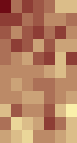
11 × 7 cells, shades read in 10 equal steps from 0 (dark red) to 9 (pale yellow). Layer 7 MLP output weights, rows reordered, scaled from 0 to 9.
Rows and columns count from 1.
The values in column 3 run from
2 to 8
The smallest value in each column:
0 2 2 2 2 2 2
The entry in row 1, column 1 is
0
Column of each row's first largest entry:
6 5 2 4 6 6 2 3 7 2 3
